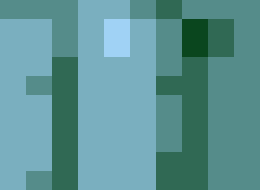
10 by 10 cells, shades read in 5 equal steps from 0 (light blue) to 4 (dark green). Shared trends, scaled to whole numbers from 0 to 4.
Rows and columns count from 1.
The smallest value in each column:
1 1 2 1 0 1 2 2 2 2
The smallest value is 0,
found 2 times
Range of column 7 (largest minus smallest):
1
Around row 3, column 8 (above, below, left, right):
4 3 2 3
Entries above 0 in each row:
10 9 9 10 10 10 10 10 10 10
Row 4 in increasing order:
1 1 1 1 1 2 2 2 3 3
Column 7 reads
3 2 2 2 3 2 2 2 3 3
